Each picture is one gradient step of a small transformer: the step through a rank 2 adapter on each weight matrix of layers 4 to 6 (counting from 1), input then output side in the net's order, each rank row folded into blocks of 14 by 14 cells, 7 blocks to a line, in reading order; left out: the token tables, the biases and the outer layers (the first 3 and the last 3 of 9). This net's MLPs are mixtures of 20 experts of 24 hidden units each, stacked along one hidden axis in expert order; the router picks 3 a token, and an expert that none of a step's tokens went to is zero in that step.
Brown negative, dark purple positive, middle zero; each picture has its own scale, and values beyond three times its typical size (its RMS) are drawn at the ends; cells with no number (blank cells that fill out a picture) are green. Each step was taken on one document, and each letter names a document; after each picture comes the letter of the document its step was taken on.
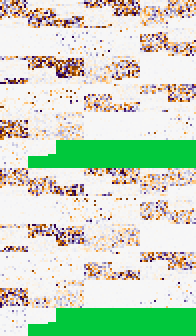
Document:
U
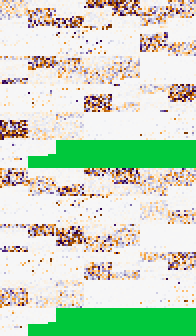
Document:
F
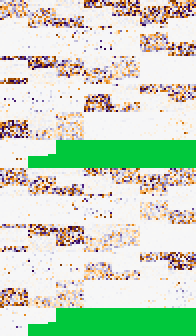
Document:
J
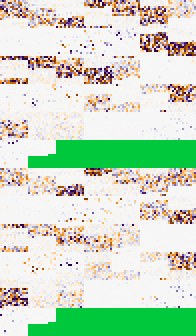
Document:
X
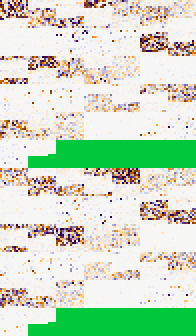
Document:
U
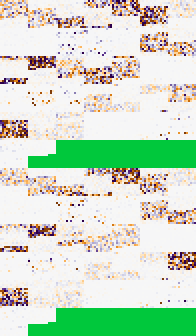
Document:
F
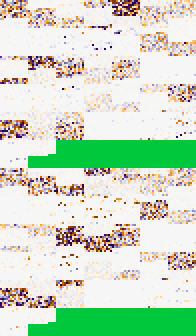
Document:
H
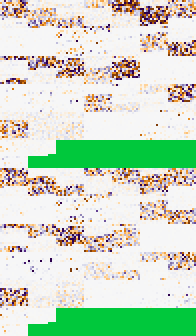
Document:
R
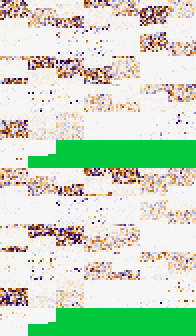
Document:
F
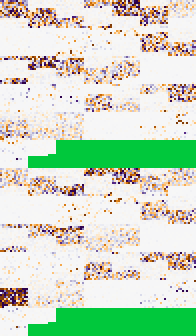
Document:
J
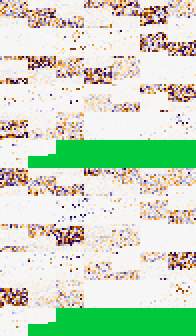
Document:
J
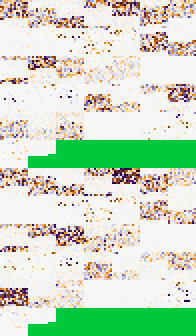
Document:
X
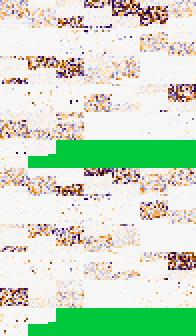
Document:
R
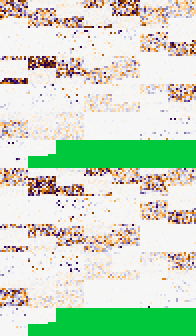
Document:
J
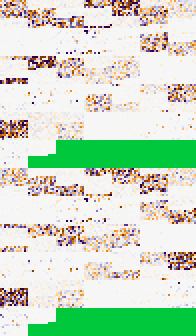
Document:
R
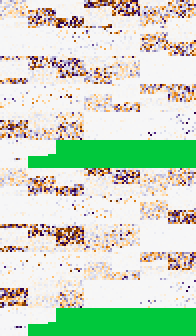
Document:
J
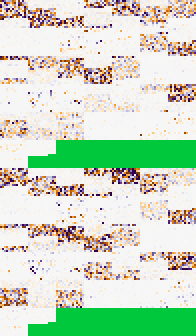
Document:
F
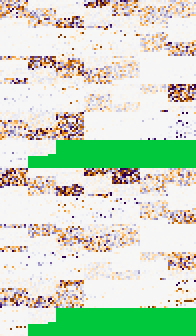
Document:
H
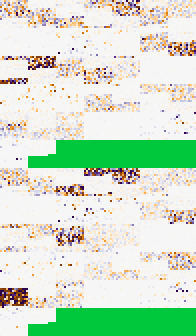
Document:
J
